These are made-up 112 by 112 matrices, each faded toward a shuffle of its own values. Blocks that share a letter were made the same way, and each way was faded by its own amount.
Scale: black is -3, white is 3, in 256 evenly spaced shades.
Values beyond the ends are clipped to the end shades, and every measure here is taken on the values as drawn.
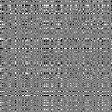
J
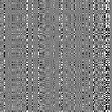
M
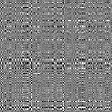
J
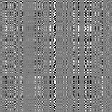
M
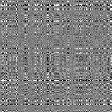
J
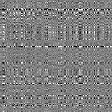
J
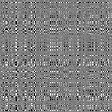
J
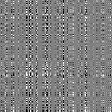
M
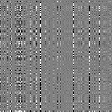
M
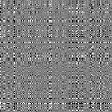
J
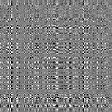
J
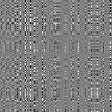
M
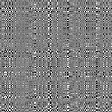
J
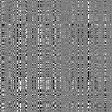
M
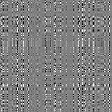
M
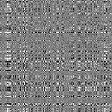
J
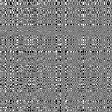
J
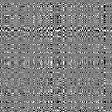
J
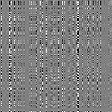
M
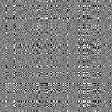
J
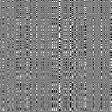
M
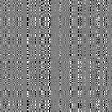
M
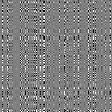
M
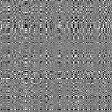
J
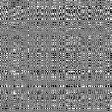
J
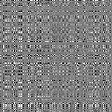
J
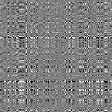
J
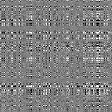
J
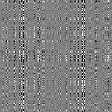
M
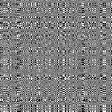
J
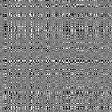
J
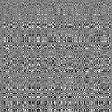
J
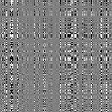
M
